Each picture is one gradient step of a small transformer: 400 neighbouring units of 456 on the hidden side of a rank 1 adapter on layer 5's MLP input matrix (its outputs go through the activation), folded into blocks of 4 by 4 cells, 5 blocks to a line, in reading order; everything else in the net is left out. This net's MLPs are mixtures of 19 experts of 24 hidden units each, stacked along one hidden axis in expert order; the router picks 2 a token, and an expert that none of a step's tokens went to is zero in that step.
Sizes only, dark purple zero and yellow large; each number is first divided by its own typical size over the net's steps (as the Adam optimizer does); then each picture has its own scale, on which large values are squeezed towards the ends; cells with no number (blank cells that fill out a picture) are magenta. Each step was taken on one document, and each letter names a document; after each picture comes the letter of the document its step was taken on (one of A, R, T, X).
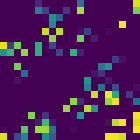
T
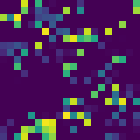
T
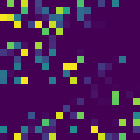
T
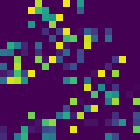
T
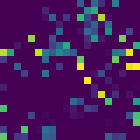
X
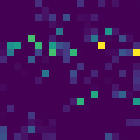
X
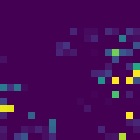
X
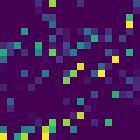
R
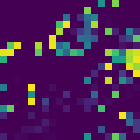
X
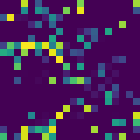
T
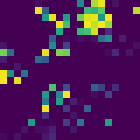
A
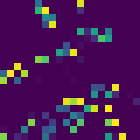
A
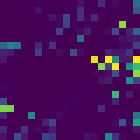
X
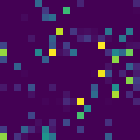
R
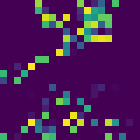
A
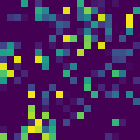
T
